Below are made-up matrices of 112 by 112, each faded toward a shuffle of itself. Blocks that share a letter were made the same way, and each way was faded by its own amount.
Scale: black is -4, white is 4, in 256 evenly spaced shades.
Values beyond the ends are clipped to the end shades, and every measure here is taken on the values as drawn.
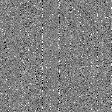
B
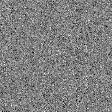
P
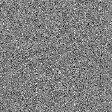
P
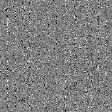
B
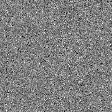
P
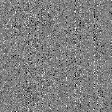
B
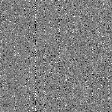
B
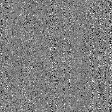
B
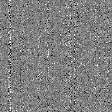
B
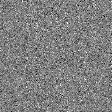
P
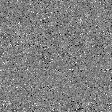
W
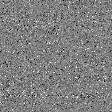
W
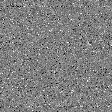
W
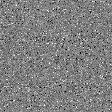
W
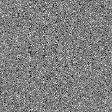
P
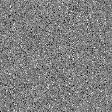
P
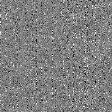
B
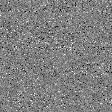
W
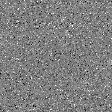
W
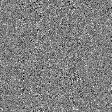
P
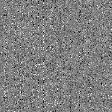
B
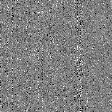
B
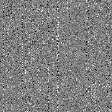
B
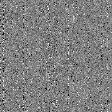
B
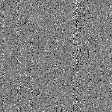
B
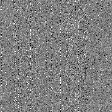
B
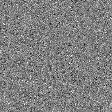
P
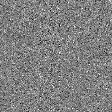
P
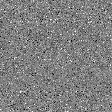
W
